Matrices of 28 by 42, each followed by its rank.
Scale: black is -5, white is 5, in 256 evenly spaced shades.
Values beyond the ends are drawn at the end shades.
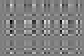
one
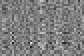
five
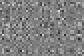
five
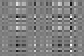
one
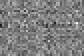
five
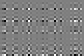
one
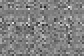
five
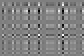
one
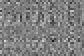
five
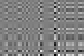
one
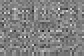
five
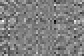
five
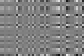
one
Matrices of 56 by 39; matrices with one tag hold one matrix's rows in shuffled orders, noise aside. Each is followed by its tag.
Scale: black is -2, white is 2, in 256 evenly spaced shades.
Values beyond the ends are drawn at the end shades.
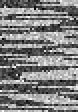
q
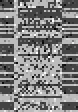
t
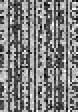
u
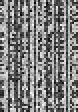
u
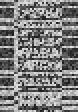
t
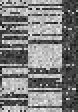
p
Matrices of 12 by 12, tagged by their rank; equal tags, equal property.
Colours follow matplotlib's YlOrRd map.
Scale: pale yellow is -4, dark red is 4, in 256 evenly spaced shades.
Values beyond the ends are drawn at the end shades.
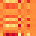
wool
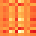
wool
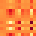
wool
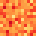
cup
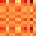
wool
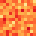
cup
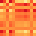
wool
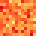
cup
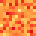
cup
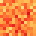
cup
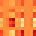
wool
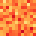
cup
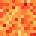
cup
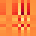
wool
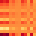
wool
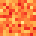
cup
